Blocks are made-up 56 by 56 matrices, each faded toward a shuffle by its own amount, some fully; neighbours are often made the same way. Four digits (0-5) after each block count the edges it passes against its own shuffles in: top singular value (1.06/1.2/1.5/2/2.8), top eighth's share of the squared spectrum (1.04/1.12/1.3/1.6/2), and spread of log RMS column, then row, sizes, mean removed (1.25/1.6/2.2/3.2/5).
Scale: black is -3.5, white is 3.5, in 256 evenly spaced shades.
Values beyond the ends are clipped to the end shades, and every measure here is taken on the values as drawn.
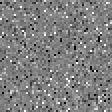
0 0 0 0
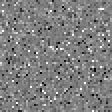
0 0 0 0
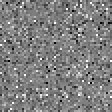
2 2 0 1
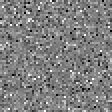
1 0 0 0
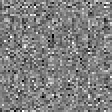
4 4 2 2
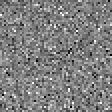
2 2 0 0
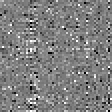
4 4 2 1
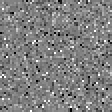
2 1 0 0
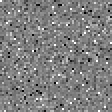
1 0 0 0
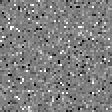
0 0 0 0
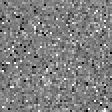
1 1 0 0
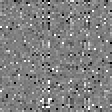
4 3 2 1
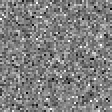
0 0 0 0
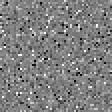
0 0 0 0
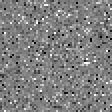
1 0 0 0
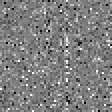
3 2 1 0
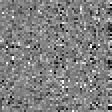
3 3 3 1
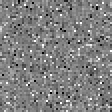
2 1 0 0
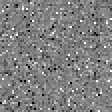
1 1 0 0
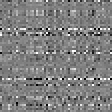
4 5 2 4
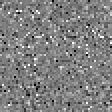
2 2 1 1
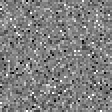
1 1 0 0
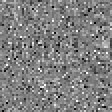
3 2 0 0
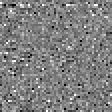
3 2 1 1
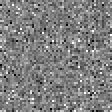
3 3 1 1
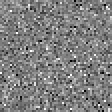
1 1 0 0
